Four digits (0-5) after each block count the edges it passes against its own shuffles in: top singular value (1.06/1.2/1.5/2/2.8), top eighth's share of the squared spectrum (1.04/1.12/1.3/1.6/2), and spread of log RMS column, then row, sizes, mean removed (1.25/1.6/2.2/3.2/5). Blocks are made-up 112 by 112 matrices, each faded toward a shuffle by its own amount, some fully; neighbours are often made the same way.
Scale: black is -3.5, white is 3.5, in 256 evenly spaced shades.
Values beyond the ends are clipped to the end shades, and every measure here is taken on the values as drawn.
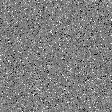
2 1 0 0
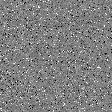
2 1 0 0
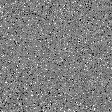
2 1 0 0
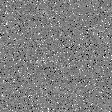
2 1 0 0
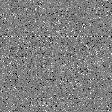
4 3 0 2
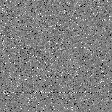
3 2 0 1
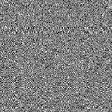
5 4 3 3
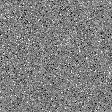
0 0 0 0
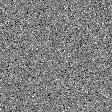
2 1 0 0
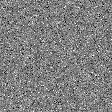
0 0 0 0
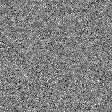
2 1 0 0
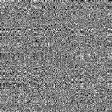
4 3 2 2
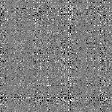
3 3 4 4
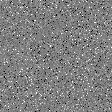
2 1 0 0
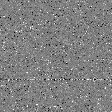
3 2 0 1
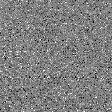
3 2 1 2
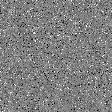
3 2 0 1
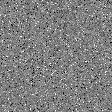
0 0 0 0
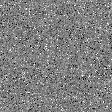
0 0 0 1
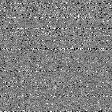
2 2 0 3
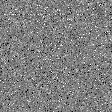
1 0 0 1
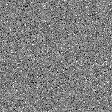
3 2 0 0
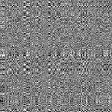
5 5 4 4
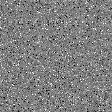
3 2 0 0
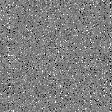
3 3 2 0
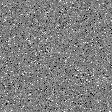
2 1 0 0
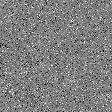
0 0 0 0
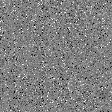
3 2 1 0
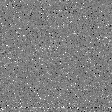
2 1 0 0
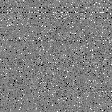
4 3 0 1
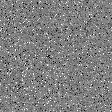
2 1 0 0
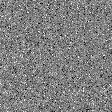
0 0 0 0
